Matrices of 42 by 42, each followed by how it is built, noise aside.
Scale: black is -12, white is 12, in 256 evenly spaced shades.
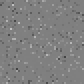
sparse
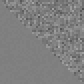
upper triangular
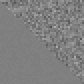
upper triangular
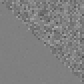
upper triangular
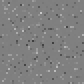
sparse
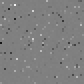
sparse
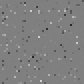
sparse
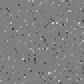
sparse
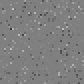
sparse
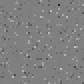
sparse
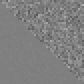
upper triangular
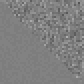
upper triangular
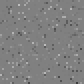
sparse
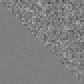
upper triangular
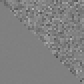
upper triangular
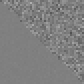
upper triangular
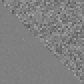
upper triangular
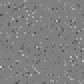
sparse
